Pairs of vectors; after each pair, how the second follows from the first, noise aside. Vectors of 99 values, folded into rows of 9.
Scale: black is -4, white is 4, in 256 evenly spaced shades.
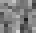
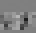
partly zeroed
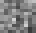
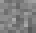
shrunk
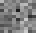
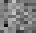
wrapped around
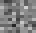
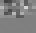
partly zeroed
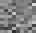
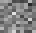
wrapped around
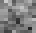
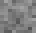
shrunk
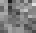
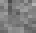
shrunk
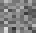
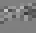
partly zeroed
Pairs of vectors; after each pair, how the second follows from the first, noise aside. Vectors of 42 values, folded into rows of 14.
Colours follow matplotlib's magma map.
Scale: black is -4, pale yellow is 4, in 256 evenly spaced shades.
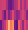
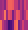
negated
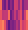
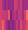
shrunk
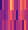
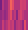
shrunk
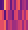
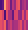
copied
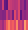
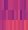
shrunk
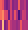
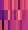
negated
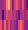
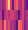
copied
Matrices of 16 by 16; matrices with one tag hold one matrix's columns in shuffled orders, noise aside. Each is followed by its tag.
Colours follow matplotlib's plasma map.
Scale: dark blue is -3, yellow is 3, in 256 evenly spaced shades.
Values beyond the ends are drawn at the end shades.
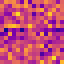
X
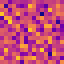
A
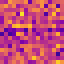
X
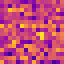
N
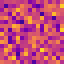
A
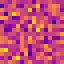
A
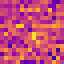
N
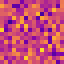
A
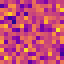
A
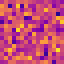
A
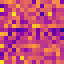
X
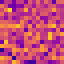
N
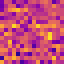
N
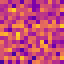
N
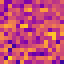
N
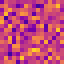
A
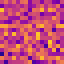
N
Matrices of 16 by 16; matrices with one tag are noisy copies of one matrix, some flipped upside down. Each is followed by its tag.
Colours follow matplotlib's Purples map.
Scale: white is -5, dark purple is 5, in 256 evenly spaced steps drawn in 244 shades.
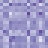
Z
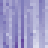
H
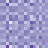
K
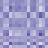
Z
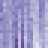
H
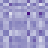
Z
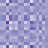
K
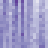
H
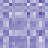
Z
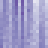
H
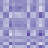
Z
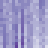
H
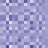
K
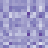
Z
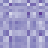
Z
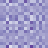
K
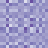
K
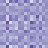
K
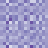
K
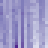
H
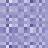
K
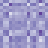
Z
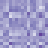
Z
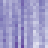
H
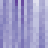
H
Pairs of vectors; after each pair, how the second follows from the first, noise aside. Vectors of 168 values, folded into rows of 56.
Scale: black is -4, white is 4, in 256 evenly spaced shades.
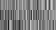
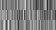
reversed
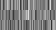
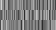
wrapped around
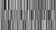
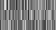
negated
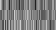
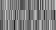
wrapped around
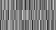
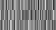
wrapped around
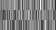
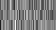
reversed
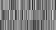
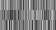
wrapped around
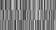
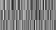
negated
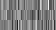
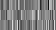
negated
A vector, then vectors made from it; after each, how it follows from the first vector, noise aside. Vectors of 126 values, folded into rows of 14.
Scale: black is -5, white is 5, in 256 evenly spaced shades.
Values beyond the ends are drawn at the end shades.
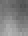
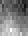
scaled up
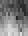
scaled up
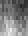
scaled up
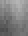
reversed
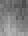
copied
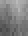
reversed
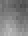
copied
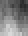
scaled up
